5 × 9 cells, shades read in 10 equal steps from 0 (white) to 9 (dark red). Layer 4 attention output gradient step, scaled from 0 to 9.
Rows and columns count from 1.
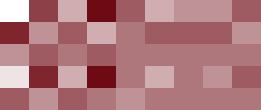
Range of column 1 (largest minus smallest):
8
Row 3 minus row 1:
4 -1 2 -3 -1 2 1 1 -1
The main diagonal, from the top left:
0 4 5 9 4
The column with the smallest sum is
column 1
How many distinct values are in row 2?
5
